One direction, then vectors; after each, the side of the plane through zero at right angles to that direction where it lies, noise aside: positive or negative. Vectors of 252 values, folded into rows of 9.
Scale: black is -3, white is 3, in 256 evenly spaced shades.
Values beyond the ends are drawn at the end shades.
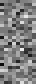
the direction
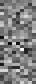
positive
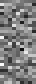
negative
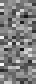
negative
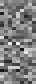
negative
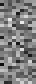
positive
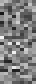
negative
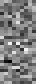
negative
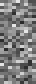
negative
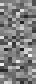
negative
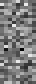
negative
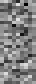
positive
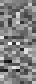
negative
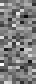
negative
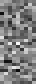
negative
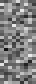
negative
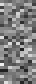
negative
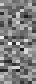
negative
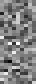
negative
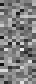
positive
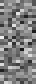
negative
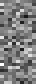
negative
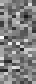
negative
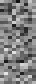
positive
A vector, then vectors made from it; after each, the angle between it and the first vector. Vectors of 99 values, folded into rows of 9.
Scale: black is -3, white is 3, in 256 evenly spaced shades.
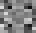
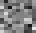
nearly parallel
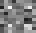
nearly opposite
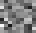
nearly parallel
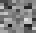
nearly parallel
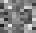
nearly opposite
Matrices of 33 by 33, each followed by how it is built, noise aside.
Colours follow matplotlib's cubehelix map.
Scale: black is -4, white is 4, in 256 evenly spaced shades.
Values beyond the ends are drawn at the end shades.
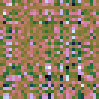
low rank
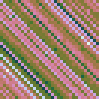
Toeplitz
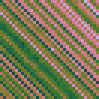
Toeplitz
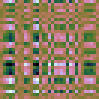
low rank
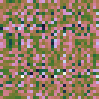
low rank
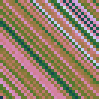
Toeplitz
